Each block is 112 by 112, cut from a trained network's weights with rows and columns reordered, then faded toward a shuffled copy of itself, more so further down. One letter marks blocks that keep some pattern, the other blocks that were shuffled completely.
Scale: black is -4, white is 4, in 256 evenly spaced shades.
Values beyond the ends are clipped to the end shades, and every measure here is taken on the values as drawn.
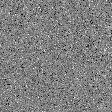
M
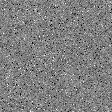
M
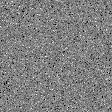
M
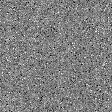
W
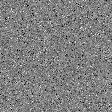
M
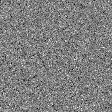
W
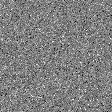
M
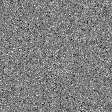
M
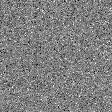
M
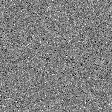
M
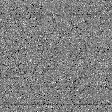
W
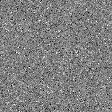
W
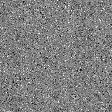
W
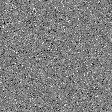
M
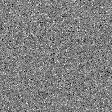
W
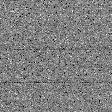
W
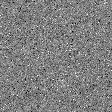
M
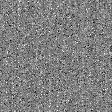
W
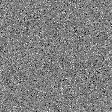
M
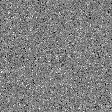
W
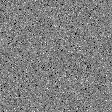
M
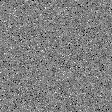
M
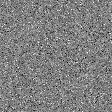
M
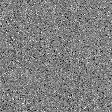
W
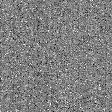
W
